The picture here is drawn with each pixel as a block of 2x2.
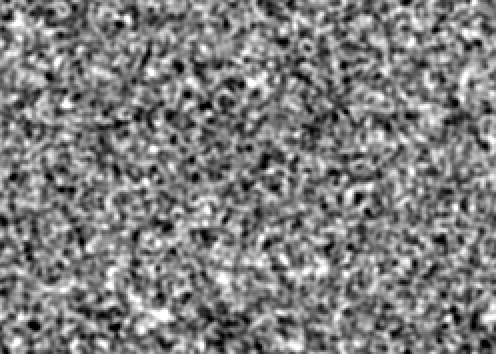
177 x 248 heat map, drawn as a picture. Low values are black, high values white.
Seam: none. Grain: blotchy. Stripes: none. Average level on the scale: 50%. Slope: none. Odd rows or columns: none. Histogram: bell-shaped.
